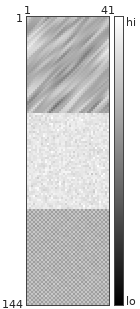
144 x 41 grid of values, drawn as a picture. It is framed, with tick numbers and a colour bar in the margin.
It is made of 3 by 1 panels. Panel 1,1: high, slanting up to the right. Panel 2,1: very high, fine-grained, faint in contrast. Panel 3,1: high, checkered.
